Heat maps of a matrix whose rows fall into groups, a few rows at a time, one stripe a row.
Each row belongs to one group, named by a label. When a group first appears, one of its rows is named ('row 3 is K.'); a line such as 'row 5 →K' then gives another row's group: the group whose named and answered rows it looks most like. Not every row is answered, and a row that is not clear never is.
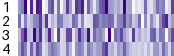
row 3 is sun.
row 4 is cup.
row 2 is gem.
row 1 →cup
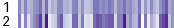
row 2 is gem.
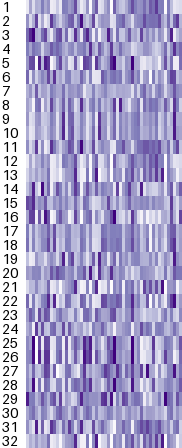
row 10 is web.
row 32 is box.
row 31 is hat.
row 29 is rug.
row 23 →cup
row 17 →gem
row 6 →gem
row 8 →web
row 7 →hat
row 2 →hat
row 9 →web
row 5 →cup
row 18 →gem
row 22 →gem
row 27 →gem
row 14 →sun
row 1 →box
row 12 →box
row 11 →hat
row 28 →cup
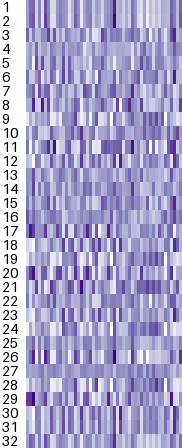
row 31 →web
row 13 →sun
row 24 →box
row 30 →web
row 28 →box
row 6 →web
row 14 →cup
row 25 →cup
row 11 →gem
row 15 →gem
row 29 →sun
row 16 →rug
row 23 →web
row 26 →cup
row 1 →cup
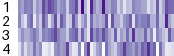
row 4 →box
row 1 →rug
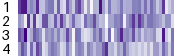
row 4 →cup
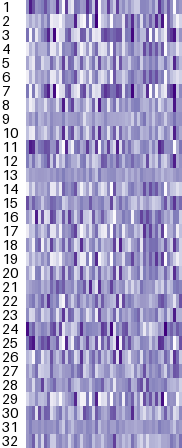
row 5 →web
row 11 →sun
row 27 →hat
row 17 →box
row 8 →web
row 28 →hat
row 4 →box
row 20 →web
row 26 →web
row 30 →cup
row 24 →rug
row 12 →gem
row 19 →box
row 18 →web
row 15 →rug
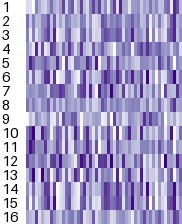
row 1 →web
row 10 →sun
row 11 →sun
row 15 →gem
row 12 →rug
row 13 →sun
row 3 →gem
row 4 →hat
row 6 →gem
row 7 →rug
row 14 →gem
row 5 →sun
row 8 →gem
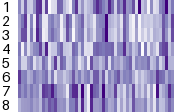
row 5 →web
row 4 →gem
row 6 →rug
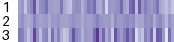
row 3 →rug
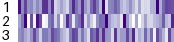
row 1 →rug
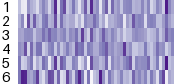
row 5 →web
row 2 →hat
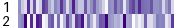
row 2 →cup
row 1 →hat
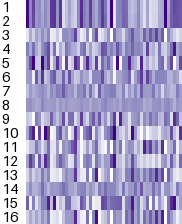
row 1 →rug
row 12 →cup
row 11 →box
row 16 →box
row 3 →box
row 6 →hat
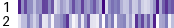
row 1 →rug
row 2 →box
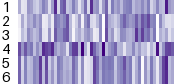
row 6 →gem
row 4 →rug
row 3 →box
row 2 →box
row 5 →gem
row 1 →web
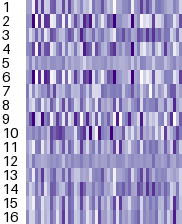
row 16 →web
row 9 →sun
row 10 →rug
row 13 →hat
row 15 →web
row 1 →hat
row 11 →web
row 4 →cup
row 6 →cup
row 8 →web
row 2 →cup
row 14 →hat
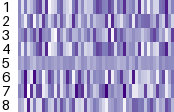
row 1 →gem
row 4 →gem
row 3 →sun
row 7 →cup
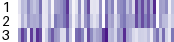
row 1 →box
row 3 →cup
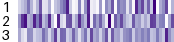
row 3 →web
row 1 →box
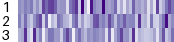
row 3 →sun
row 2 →gem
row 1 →rug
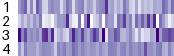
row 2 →box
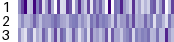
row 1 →sun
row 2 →rug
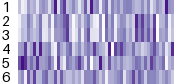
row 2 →box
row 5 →sun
